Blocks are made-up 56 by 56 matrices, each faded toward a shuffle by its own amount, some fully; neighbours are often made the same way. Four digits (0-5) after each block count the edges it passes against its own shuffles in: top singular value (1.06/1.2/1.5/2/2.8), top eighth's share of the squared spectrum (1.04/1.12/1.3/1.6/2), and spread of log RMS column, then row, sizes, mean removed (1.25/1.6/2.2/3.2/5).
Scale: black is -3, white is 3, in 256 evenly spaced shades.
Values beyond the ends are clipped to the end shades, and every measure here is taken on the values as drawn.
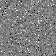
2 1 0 0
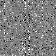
1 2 2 1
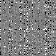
2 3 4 2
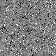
0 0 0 0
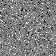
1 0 0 0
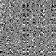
4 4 2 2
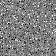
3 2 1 0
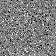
1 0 0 0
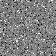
1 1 0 0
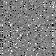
4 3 1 2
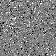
2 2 0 0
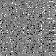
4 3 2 1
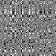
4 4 3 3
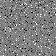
2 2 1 0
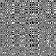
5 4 3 3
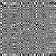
5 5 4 3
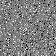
2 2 0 0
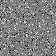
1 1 0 0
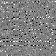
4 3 0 2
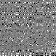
4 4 1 3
